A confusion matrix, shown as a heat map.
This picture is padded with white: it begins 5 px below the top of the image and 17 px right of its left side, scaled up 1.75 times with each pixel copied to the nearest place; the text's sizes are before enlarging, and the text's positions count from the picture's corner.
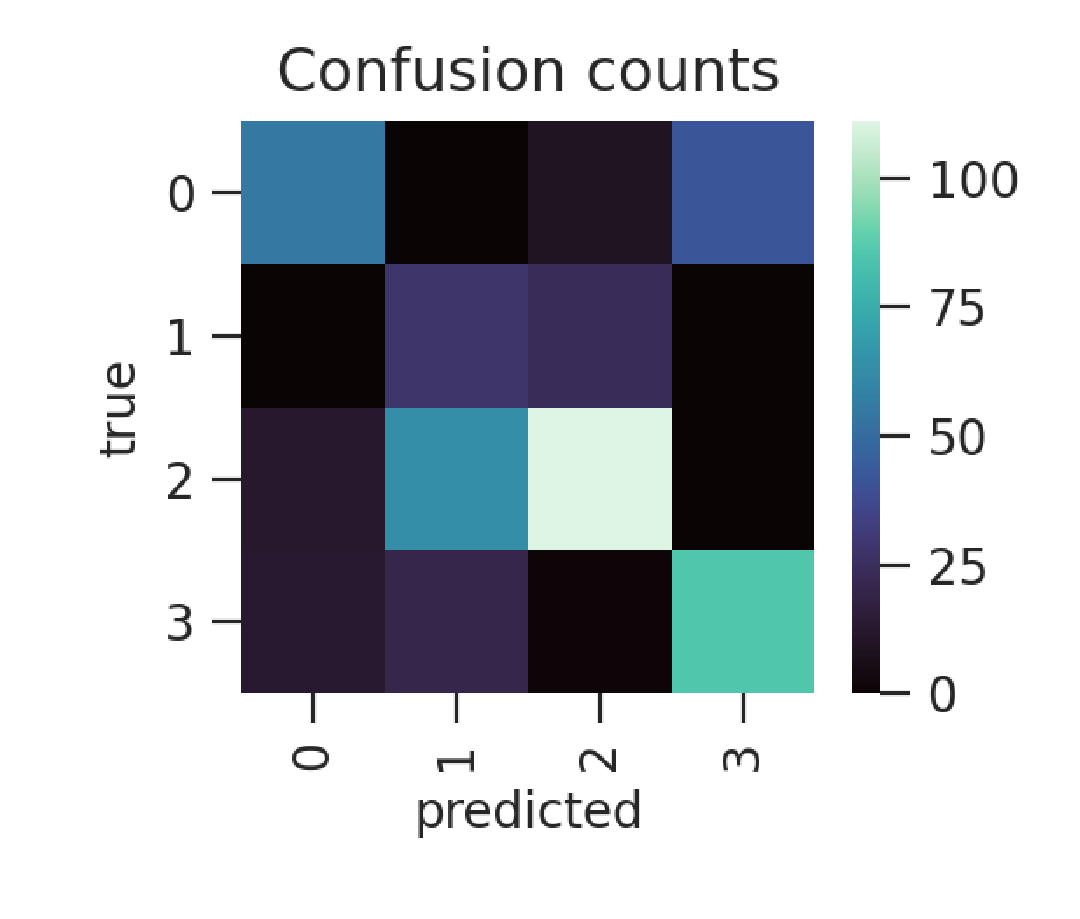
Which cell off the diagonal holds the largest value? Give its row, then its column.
2, 1
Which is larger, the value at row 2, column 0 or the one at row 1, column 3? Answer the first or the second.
the first
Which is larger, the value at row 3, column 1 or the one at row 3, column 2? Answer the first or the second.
the first
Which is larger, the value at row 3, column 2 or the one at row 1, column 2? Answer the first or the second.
the second
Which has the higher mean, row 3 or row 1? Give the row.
3
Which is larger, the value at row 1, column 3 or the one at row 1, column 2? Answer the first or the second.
the second
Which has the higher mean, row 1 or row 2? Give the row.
2
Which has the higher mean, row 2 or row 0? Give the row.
2
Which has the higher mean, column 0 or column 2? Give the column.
2
